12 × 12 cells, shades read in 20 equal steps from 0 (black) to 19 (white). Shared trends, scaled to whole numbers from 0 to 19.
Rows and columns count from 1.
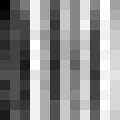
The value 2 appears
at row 7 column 3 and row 12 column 1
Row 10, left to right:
5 6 3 18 13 4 14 10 16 5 18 16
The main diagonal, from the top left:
0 5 5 17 12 4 14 9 16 5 19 15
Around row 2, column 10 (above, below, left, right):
10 7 17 19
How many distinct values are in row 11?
10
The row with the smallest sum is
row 7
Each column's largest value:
6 7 9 19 13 6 15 10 18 10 19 17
